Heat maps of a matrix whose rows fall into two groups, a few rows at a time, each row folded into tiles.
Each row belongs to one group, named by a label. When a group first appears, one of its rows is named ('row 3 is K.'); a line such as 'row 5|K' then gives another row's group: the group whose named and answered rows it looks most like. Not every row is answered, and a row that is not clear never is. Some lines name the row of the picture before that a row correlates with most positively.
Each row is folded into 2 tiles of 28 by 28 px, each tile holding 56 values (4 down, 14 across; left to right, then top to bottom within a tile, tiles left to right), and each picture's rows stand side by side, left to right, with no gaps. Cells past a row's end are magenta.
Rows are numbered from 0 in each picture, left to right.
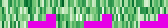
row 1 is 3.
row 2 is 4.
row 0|4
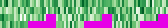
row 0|3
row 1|4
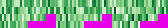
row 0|4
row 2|3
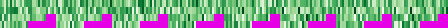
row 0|4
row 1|4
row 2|4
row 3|3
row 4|3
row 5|3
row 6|3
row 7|3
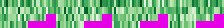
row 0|3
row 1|4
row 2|3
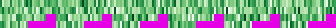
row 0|4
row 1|4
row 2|3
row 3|3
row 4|3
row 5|3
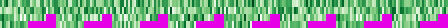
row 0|3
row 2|4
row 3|3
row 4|3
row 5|4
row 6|3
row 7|4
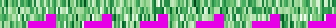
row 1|3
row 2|3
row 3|4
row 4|4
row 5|3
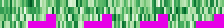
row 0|4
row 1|4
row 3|4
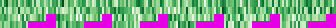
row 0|3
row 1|3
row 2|4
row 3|3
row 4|4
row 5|4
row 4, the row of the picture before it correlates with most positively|0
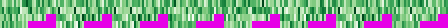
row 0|4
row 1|3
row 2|3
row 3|3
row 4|4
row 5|3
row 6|3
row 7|3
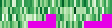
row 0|4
